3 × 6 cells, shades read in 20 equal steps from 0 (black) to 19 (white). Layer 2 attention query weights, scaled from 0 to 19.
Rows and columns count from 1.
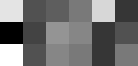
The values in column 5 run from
4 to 16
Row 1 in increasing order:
4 6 7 9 16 17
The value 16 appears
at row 1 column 5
